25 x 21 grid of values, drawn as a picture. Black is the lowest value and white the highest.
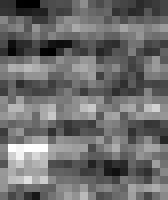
Stripes: horizontal, repeating 5 times. Ninth with the lowest average: top left. Ninth with the highest average: bottom left. Odd patch: higher, in the bottom left.
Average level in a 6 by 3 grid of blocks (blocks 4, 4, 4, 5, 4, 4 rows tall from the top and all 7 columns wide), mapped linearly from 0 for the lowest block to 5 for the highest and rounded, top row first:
0 2 1
0 1 1
2 2 1
3 2 2
5 2 2
3 2 2
